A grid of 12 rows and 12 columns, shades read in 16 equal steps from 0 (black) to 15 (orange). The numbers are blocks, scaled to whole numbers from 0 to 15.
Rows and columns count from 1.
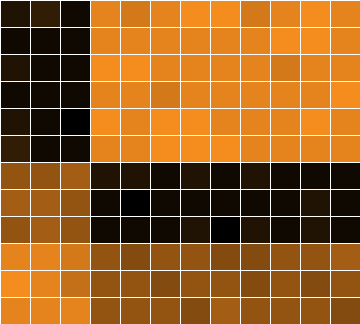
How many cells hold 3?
2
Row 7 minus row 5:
7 8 10 -13 -12 -14 -13 -13 -12 -13 -14 -13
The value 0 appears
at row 5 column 3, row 8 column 5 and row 9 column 8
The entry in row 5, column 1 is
2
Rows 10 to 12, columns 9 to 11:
8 9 9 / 8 9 8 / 9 9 9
